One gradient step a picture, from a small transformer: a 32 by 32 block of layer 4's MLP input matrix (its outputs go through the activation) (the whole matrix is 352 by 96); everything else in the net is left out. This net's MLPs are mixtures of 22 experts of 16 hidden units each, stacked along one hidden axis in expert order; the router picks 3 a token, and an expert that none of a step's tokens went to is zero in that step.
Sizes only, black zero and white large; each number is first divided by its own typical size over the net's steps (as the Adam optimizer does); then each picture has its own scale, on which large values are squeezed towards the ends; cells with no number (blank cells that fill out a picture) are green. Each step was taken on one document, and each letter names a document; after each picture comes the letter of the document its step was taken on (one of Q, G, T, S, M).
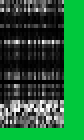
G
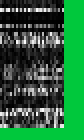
G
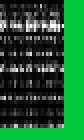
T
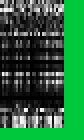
G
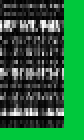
T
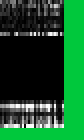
G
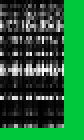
T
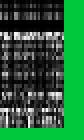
G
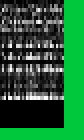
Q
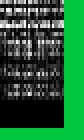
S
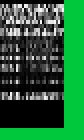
Q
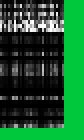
T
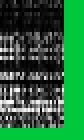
S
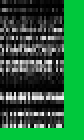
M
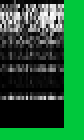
Q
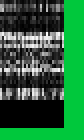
M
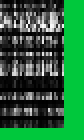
T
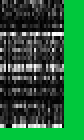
G
